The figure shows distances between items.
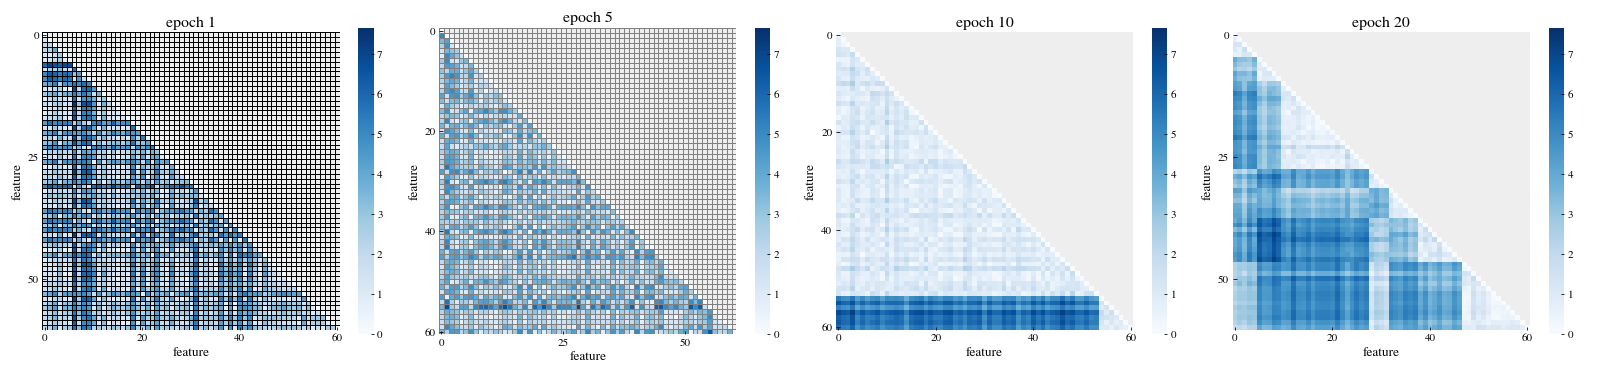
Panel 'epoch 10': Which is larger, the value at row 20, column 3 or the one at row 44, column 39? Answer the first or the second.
the first
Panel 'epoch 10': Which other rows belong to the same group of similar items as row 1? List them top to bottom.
0, 2, 3, 4, 5, 6, 7, 8, 9, 10, 11, 12, 13, 14, 15, 16, 17, 18, 19, 20, 21, 22, 23, 24, 25, 26, 27, 28, 29, 30, 31, 32, 33, 34, 35, 36, 37, 38, 39, 40, 41, 42, 43, 44, 45, 46, 47, 48, 49, 50, 51, 52, 53
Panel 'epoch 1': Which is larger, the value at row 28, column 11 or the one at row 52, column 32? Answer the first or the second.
the second
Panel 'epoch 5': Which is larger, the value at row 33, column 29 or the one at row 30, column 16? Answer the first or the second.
the first
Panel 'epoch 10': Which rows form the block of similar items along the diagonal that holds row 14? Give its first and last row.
0 to 53
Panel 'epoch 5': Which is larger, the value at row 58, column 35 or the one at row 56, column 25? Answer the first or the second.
the first
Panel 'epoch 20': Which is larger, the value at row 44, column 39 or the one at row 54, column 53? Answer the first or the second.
the first
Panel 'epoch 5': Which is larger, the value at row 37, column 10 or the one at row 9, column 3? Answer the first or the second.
the second
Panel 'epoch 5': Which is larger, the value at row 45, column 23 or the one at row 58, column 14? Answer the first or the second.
the first
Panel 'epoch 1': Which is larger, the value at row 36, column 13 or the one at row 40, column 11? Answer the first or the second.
the second
